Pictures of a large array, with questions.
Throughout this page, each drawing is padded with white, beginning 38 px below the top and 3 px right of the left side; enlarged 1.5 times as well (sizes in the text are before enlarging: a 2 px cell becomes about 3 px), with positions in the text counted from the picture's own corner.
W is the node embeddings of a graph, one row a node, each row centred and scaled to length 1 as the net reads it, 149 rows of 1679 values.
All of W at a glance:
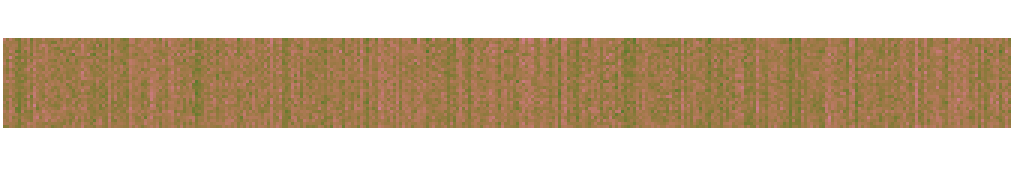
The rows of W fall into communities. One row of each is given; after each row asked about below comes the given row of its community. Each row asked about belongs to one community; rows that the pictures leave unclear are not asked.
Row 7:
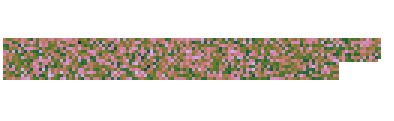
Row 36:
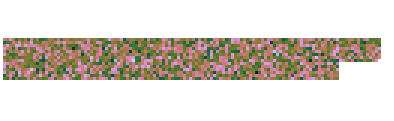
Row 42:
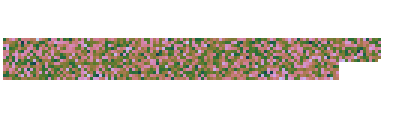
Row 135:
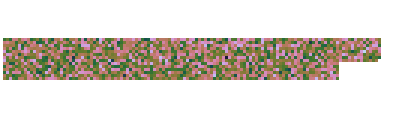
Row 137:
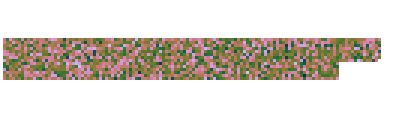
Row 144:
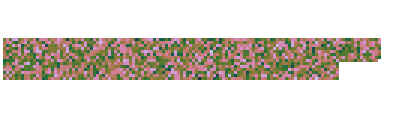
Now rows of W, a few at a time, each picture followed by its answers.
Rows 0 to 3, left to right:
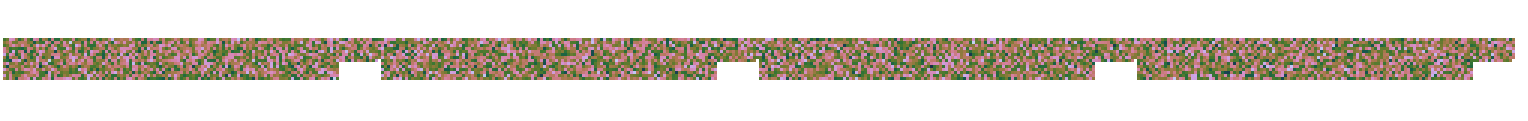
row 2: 144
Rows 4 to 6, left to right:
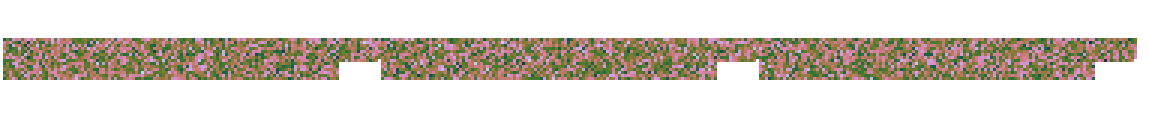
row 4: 144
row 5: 42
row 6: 36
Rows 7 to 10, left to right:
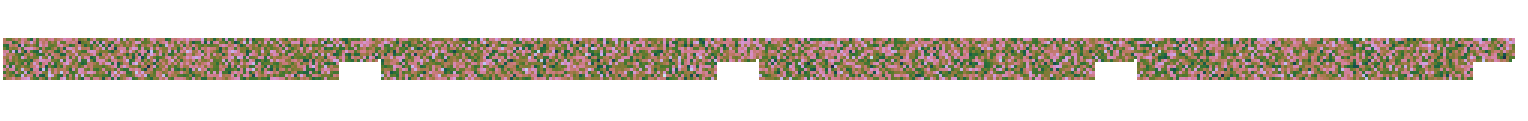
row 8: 144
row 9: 42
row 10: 135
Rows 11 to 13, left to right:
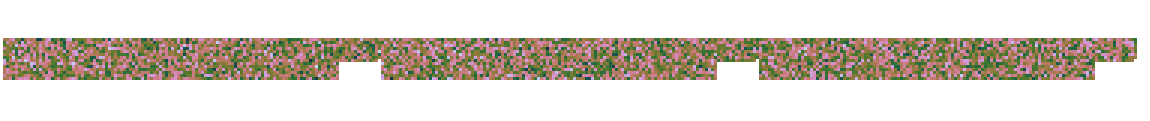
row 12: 42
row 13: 144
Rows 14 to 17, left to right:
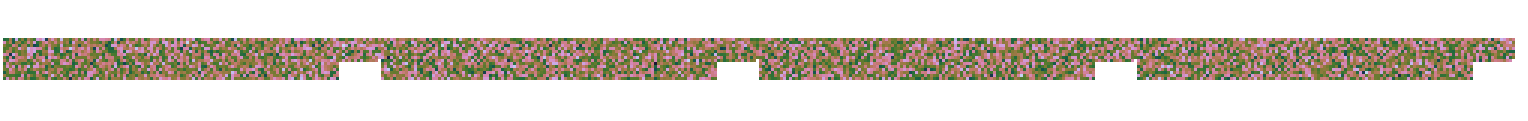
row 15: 144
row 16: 36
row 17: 137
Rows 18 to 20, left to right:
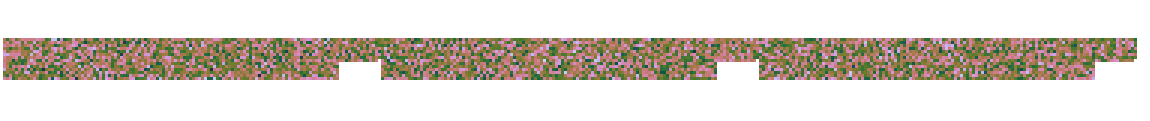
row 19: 7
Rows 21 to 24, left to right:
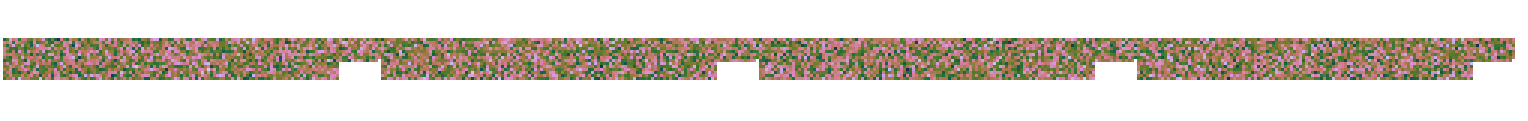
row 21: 144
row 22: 137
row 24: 36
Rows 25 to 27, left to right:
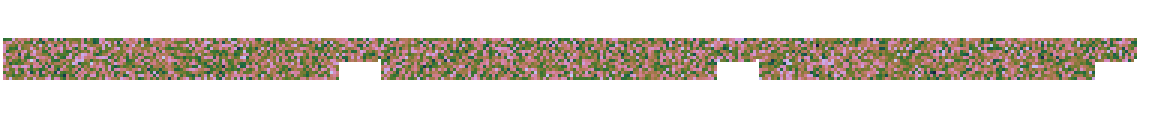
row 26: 144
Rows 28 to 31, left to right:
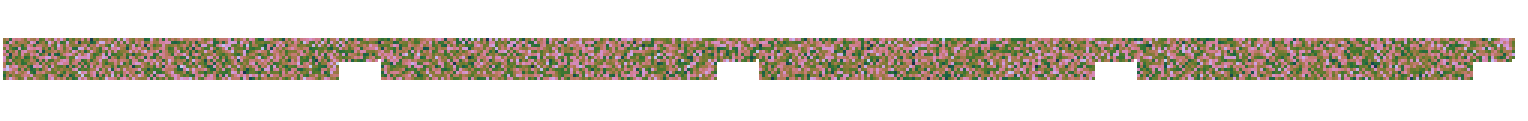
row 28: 42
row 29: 135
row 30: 42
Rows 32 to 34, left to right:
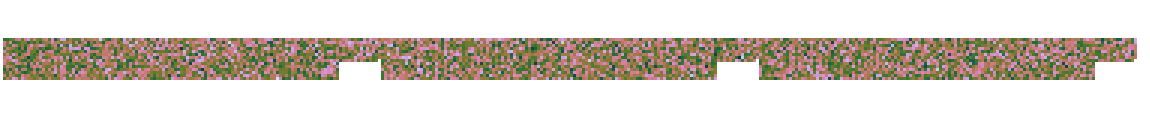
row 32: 135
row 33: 7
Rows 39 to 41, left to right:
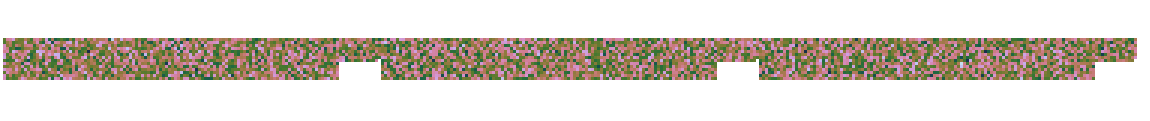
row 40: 144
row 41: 36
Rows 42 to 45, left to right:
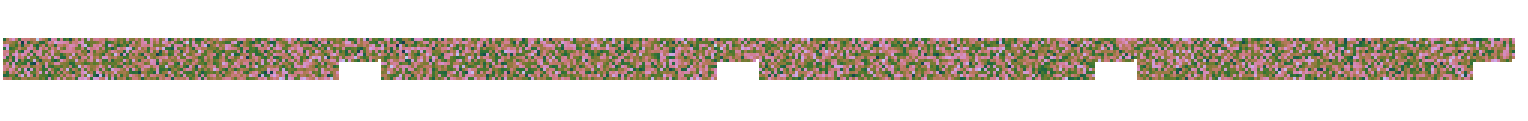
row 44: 7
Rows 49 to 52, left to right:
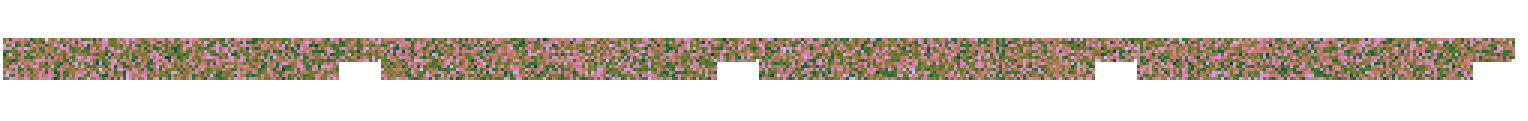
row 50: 7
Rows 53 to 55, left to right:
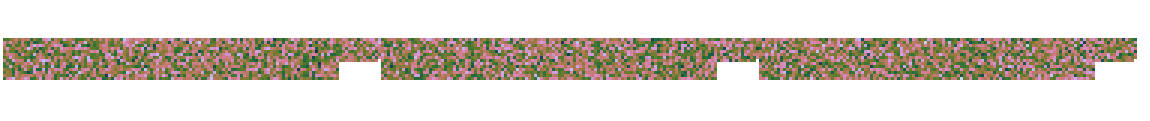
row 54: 135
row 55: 42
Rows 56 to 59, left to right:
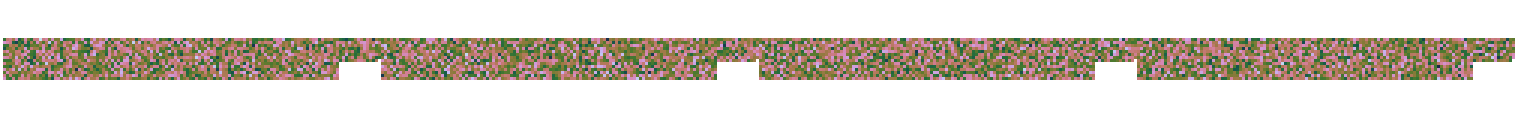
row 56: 144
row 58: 42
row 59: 36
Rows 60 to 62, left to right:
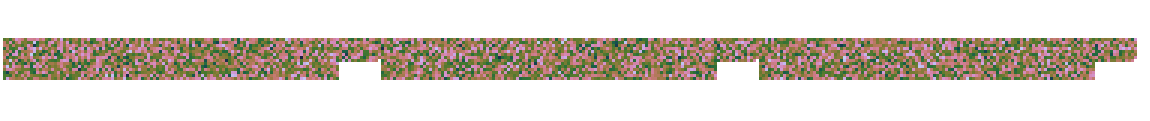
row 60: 42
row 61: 42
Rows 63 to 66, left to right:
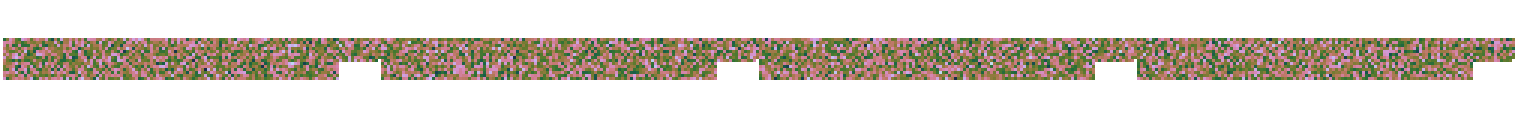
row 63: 135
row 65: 144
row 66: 144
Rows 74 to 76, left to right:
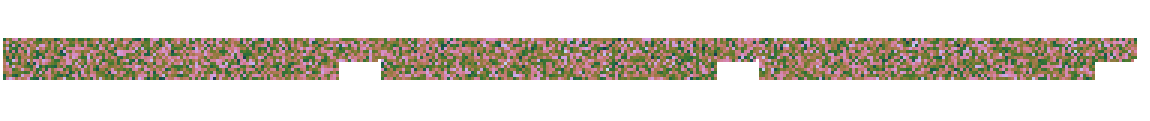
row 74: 7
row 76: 42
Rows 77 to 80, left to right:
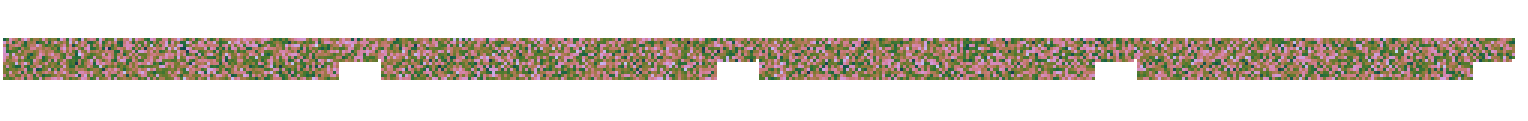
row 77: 135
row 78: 135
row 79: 36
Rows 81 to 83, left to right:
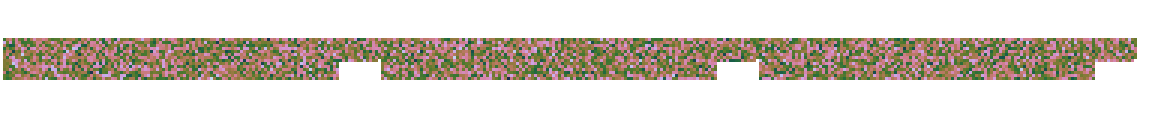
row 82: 42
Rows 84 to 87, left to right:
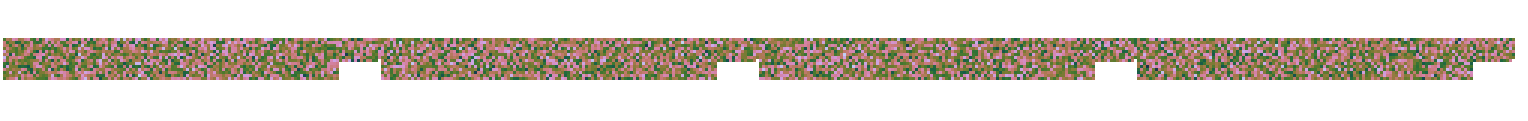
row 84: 135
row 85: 144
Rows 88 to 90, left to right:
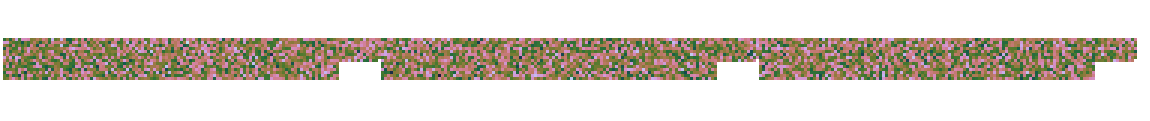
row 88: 135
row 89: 7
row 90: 137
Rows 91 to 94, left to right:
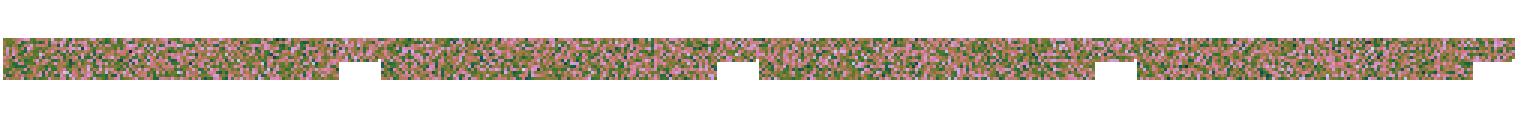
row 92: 135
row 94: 7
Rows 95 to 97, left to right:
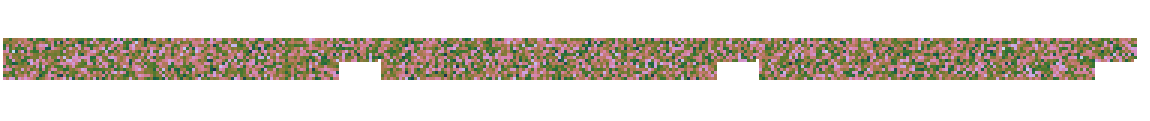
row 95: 7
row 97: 36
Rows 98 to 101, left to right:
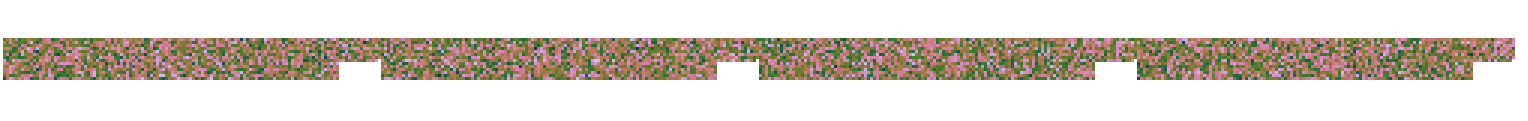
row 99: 7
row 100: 144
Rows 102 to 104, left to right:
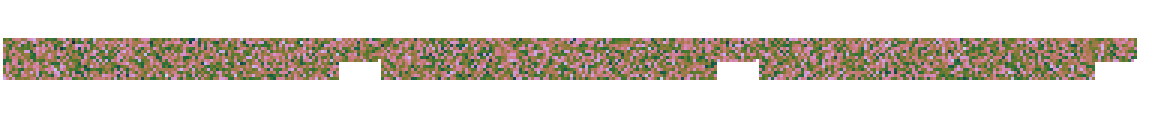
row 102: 144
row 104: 137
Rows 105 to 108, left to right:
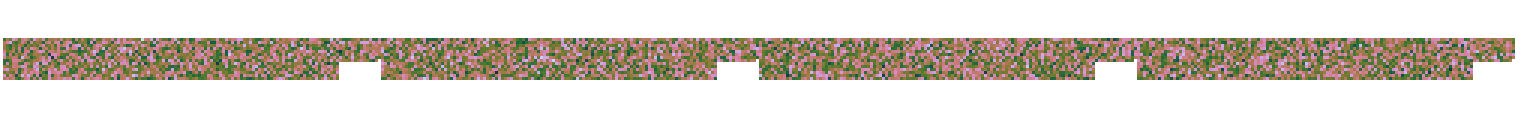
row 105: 144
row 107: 135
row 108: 36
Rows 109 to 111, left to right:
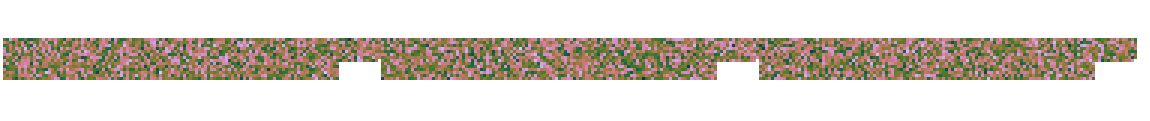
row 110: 137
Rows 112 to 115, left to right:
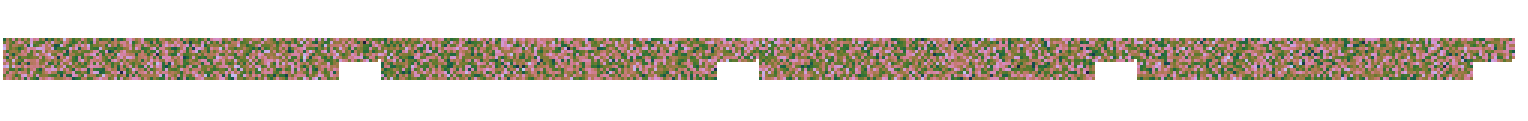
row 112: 36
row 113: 135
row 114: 7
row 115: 36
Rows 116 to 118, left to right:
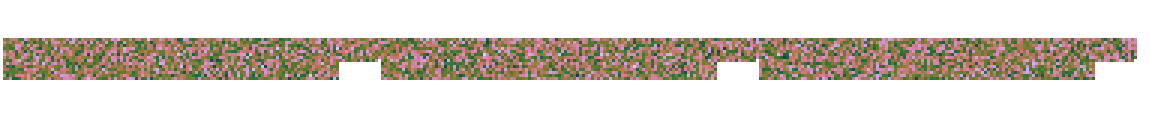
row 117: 135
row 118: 36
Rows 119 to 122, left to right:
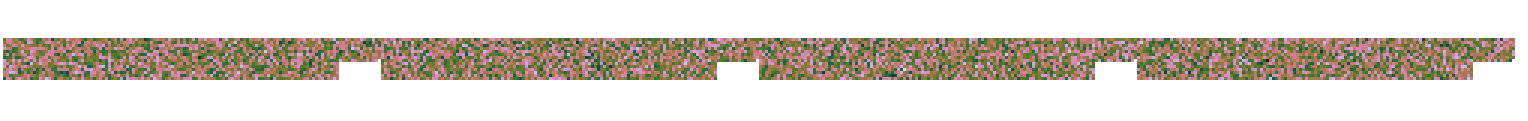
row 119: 137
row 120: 144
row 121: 36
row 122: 135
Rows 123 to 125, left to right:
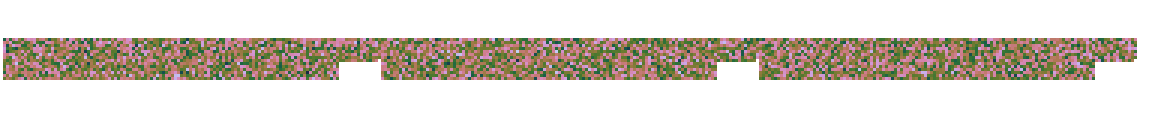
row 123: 144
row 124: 42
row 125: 36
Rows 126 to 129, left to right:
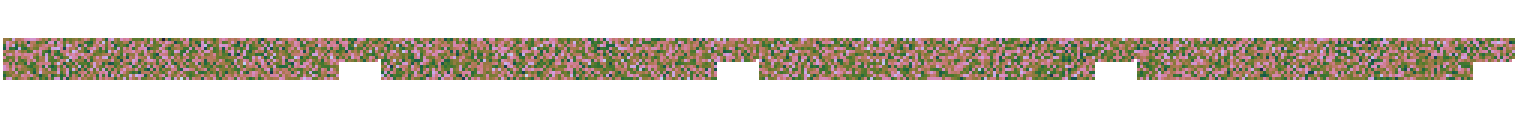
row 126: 42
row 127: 144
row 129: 7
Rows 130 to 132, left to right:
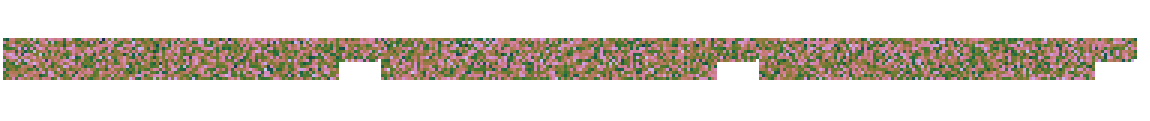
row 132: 42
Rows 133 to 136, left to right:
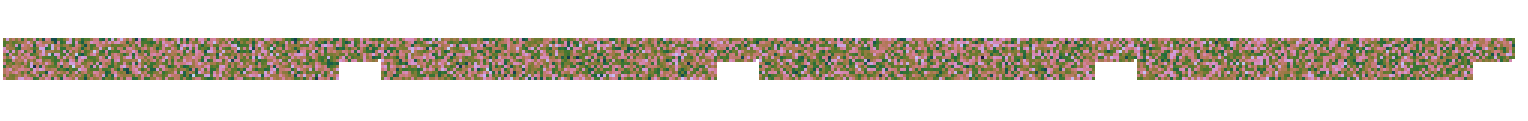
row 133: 7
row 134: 42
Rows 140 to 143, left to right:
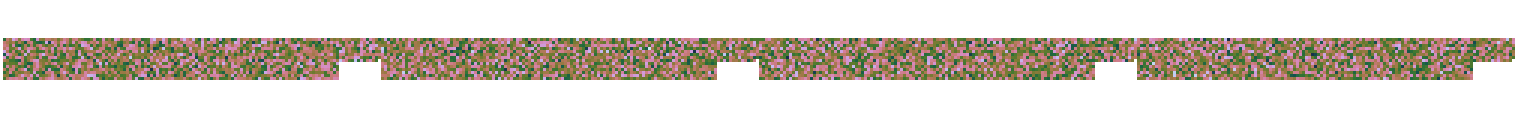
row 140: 135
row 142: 36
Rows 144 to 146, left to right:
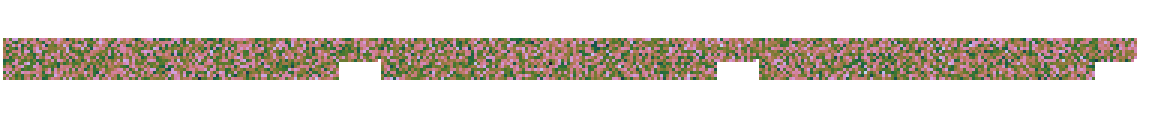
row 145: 7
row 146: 137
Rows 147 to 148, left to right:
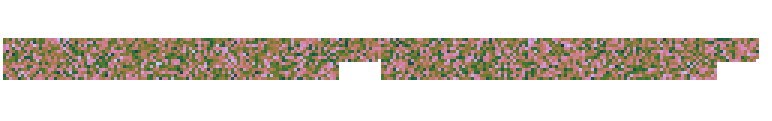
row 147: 36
